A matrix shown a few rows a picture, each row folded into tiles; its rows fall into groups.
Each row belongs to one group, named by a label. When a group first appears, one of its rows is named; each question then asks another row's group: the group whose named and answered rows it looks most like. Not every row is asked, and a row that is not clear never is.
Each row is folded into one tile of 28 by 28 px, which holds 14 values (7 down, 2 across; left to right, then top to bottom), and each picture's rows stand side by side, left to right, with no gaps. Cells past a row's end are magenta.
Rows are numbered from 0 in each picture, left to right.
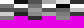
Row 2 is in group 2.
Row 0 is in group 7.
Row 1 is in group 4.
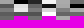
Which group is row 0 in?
2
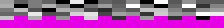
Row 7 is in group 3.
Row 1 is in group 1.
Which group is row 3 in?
1
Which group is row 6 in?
4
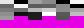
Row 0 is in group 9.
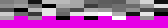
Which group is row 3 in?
3
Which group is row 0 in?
1
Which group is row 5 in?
7
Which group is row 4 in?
1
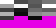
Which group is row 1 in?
4
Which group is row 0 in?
7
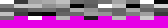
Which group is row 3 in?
4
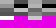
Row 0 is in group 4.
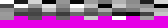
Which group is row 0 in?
9
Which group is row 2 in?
2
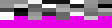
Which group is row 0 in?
1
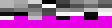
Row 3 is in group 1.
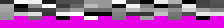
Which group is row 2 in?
3
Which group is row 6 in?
2
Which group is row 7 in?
3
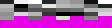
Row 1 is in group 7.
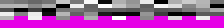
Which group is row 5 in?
9
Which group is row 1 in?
1
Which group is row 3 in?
9
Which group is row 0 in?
1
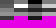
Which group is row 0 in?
4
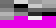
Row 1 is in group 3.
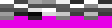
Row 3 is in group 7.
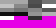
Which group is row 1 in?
4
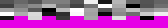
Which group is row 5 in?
3
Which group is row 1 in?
1
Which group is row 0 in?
3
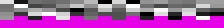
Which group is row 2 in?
1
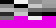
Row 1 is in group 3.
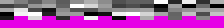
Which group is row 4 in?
3
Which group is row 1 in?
1
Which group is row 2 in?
4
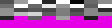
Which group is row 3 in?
4
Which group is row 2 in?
9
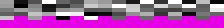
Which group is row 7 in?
2
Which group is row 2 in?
3
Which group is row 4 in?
2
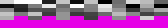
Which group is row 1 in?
7
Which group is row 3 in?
2
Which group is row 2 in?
9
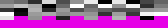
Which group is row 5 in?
3
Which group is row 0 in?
1
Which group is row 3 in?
9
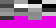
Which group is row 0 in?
4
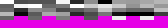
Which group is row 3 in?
2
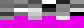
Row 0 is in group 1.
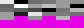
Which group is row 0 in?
9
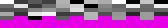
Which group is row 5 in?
9
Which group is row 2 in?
2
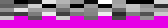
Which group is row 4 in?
2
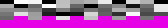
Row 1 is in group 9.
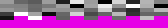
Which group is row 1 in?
1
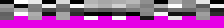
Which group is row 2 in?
9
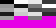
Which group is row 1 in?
7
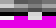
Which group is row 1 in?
1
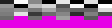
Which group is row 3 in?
2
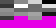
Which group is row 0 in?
4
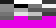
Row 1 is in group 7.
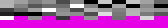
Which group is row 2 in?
4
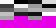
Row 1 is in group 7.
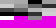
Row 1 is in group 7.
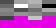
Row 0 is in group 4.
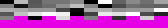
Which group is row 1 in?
3
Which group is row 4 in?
3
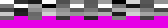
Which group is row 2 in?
4
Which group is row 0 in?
7
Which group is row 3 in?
4
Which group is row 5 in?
4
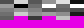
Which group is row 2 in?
9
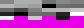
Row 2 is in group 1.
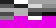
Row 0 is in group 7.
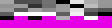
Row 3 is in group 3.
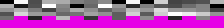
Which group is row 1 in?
4
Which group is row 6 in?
3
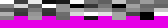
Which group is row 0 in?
7
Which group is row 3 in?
3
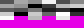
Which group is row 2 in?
1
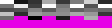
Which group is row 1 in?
4
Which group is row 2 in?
4
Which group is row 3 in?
9
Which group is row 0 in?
7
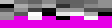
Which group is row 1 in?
1
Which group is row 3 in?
1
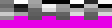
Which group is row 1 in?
2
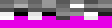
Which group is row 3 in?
1
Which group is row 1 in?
1
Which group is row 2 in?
4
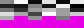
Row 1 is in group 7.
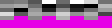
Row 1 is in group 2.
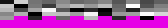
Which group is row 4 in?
4
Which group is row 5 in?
3
